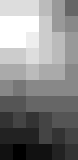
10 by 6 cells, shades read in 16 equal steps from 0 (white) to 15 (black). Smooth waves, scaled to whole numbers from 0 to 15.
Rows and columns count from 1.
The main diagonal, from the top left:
2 0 1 3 5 7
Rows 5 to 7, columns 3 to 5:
4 5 5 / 7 7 7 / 9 9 9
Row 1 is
2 2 2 4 6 9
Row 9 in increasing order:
11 11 12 13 13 13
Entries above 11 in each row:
0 0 0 0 0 0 0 2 4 6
